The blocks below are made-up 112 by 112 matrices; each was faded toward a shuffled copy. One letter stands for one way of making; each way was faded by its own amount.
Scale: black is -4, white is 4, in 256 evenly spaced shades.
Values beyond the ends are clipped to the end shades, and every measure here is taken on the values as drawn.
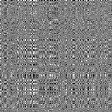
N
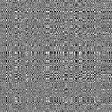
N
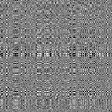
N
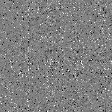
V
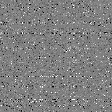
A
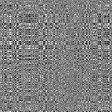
N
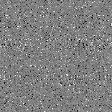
A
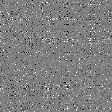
A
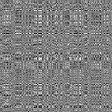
N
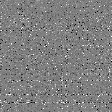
A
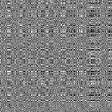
N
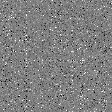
V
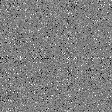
V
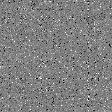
V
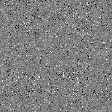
V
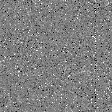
V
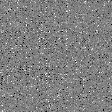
V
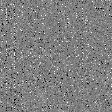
V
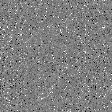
V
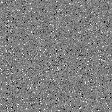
V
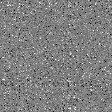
V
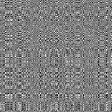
N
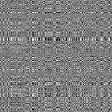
N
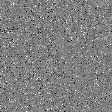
V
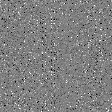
V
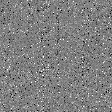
V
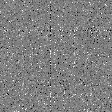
V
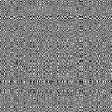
N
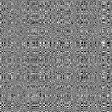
N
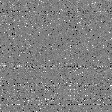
A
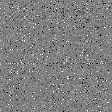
A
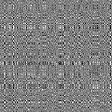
N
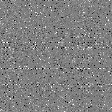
A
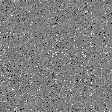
V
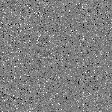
V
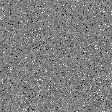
V
